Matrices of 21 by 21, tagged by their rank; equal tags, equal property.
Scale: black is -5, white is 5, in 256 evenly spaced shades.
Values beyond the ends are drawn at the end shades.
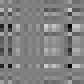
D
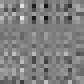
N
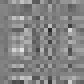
N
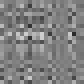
N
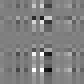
D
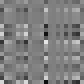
D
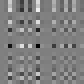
D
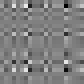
D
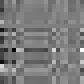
N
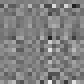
N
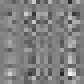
N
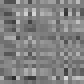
N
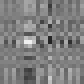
N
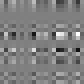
D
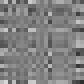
N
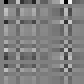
D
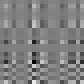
D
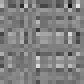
N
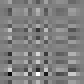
D
